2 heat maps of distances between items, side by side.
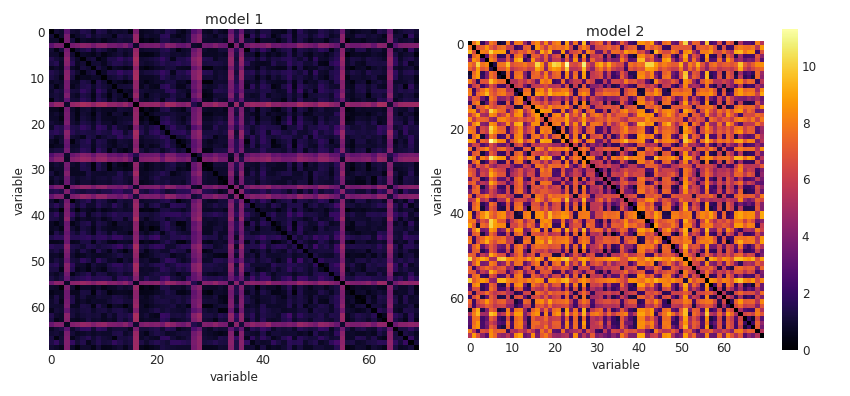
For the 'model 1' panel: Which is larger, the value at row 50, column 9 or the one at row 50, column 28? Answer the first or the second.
the second
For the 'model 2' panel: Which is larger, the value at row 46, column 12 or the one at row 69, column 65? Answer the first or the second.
the second
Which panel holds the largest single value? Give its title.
model 2
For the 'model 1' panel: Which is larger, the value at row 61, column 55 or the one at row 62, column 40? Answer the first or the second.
the first
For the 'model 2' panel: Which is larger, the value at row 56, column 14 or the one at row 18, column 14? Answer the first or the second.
the first
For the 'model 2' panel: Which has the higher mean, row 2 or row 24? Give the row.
2
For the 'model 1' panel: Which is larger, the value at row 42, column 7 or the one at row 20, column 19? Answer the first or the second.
the first
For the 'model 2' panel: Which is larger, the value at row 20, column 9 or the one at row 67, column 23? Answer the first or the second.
the second
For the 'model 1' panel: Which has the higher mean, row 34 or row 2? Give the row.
34
